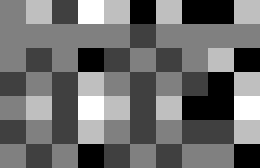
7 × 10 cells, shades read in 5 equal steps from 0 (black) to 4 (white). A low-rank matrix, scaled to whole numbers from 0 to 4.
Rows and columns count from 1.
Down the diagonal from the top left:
2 2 2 3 3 1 1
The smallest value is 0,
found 10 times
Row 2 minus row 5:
0 -1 1 -2 -1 0 -1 2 2 -2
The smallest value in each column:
1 1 1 0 1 0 1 0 0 0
